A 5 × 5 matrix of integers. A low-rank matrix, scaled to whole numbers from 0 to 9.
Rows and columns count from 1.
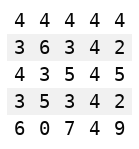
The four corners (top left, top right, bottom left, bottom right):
4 4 6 9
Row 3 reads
4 3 5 4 5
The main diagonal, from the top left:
4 6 5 4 9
